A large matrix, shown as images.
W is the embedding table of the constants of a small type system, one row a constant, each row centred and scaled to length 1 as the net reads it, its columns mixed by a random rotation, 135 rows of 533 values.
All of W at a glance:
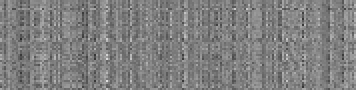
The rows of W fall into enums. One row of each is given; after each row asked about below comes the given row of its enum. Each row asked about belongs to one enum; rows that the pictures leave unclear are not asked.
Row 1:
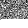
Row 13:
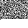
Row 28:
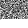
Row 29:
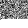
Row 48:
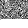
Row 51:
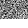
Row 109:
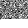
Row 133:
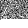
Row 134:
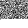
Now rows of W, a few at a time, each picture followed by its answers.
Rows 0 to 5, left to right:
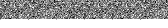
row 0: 109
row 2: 134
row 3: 109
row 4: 109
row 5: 1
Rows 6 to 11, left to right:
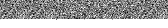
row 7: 51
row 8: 13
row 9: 109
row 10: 134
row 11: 51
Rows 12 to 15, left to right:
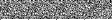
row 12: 13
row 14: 13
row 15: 1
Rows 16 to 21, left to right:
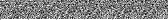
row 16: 134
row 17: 134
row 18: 28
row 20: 28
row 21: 51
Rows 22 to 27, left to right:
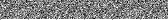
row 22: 1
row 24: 28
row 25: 109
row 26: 1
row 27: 28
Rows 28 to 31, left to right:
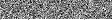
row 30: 51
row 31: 48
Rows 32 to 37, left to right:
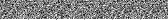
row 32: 51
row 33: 134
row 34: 29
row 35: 134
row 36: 28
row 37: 28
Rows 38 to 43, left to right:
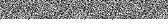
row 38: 28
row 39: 13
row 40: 51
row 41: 13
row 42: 13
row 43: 51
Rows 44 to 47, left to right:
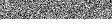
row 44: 48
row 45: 28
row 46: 134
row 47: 1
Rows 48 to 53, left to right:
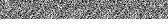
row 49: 51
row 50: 1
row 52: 51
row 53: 109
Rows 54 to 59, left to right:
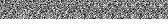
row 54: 51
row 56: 28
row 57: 109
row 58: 109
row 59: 109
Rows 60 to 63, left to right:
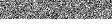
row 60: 134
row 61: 48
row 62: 109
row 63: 1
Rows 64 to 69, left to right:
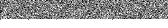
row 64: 133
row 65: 13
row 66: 1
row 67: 51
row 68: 13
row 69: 109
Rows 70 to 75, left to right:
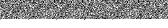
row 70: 28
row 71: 1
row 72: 1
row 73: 13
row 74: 1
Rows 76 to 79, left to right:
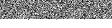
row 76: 51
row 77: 13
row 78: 1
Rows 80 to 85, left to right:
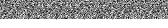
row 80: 51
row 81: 109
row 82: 109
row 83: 134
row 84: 28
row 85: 28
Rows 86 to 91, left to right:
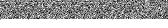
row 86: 134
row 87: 109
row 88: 134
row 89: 134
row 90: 28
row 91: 48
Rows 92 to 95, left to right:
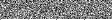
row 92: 1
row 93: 28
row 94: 13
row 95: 13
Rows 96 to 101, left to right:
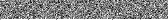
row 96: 134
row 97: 29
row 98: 29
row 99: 51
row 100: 13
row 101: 109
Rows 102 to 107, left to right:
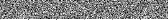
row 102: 51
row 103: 13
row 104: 13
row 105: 28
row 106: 134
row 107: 133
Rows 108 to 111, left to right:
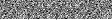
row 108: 51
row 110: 109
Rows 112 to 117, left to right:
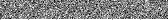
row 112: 109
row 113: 1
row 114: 28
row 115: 51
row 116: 134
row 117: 48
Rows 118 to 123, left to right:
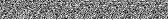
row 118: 51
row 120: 109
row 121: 134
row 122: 134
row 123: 134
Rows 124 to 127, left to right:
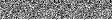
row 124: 28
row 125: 1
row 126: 29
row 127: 1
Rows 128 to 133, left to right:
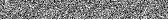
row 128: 48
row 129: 1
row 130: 28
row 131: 1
